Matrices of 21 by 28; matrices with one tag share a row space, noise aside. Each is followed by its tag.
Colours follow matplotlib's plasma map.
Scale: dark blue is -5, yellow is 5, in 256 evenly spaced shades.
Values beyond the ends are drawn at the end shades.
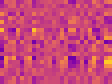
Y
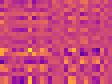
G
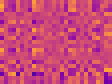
Y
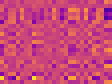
Y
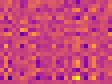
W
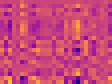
W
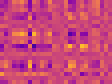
G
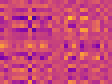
G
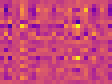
W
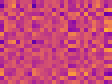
Y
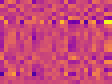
Y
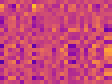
Y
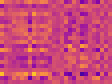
G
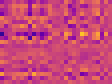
G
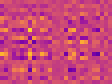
G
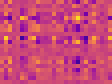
W
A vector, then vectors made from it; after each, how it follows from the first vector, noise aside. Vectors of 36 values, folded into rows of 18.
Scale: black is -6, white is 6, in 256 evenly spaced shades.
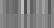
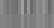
shrunk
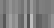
reversed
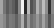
scaled up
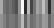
scaled up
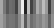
scaled up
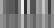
scaled up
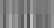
reversed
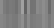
shrunk
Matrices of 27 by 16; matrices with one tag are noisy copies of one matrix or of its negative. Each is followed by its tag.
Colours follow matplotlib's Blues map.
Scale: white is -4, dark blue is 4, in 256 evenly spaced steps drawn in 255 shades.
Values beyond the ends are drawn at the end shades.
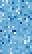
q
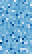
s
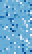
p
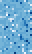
p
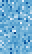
q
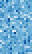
q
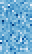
s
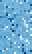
p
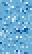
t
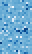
t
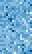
p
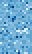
t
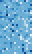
p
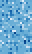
q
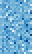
p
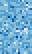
t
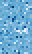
t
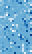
p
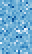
t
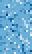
p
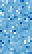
q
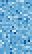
q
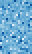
s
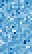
q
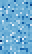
s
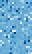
q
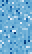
q
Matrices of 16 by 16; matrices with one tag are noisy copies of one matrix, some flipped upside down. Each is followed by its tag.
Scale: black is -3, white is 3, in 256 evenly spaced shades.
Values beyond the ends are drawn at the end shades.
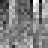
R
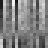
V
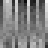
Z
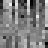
Z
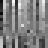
V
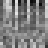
Z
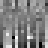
Z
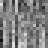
V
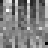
Z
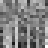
Z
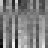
V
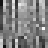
V
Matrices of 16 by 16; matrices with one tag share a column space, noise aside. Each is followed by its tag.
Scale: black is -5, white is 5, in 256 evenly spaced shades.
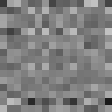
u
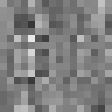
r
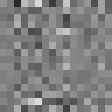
u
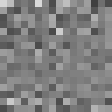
u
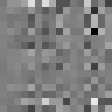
u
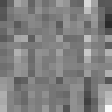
r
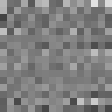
u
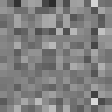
u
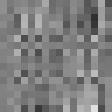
r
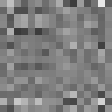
u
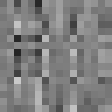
r
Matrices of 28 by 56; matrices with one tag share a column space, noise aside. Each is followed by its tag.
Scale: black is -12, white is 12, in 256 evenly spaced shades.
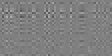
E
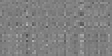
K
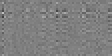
E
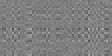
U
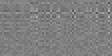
E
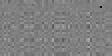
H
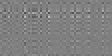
E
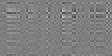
E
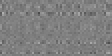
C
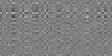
E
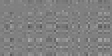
H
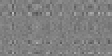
C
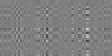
U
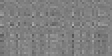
K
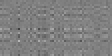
U
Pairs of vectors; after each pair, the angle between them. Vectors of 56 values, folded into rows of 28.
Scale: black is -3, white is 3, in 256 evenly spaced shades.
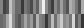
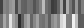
partly aligned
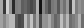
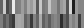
nearly opposite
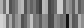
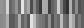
partly aligned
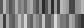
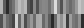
orthogonal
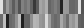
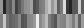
partly aligned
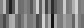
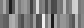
nearly parallel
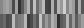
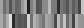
partly opposed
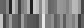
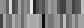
nearly opposite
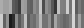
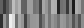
nearly opposite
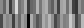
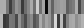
orthogonal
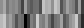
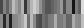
partly opposed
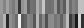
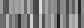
partly opposed
